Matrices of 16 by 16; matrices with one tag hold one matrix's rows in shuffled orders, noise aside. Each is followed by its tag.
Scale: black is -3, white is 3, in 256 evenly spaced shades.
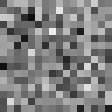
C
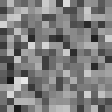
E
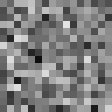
E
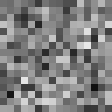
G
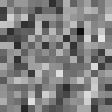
C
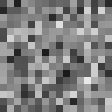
C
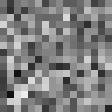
E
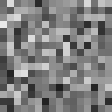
E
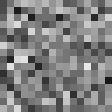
E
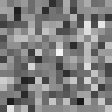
C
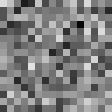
C
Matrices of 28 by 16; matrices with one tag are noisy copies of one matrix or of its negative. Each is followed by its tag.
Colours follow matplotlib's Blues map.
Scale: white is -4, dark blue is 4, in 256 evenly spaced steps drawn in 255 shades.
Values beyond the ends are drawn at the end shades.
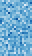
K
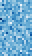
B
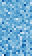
K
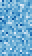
B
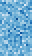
K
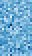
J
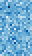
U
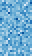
K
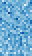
K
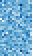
B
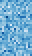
U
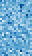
B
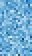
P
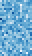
B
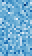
K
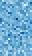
K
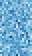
P
